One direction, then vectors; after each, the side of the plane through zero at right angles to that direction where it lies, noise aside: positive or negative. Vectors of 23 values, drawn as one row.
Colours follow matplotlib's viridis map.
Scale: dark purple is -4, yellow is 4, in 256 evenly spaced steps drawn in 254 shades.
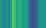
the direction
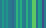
negative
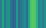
negative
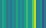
negative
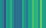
negative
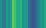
positive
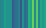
negative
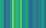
positive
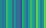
negative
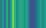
positive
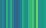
negative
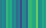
negative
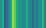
positive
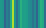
positive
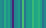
negative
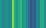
positive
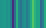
negative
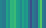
positive
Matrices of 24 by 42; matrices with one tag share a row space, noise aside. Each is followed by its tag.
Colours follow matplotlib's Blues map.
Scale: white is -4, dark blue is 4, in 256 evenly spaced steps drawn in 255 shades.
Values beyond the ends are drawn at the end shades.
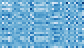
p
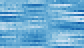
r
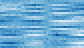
r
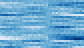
r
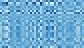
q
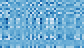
q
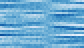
r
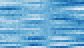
r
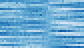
r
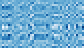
p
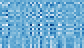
q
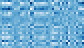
p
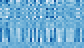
q
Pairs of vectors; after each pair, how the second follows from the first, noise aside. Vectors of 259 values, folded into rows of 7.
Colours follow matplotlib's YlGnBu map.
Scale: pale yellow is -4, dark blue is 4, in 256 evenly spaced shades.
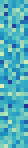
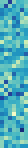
shuffled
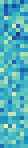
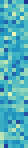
shuffled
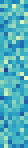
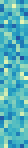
sign-scrambled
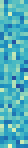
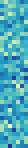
sign-scrambled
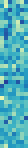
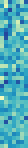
copied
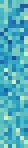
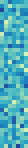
shuffled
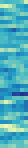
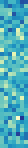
shuffled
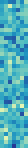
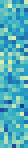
sign-scrambled
